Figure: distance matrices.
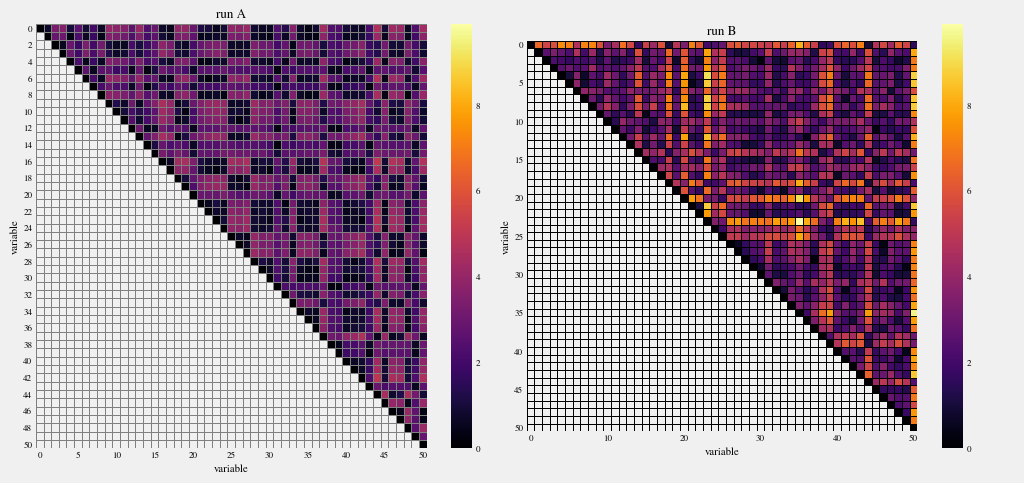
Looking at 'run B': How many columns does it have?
51
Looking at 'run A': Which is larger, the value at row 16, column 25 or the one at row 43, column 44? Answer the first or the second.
the first
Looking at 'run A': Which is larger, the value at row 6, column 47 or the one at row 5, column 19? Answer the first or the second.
the first
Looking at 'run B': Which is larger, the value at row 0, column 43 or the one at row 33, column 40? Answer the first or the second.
the first
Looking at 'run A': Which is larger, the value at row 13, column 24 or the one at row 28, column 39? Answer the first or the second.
the first
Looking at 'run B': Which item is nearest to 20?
25
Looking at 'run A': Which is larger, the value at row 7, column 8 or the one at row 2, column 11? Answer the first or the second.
the first
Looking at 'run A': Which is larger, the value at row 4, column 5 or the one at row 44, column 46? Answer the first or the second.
the first
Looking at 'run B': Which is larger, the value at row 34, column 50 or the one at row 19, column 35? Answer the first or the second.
the first
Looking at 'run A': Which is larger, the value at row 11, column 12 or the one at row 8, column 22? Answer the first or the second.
the first
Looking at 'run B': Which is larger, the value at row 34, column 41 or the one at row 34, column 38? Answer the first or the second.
the second
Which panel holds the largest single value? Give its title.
run B
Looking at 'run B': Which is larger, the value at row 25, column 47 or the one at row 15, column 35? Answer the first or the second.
the first
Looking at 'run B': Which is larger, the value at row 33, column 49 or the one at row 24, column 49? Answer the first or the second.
the second
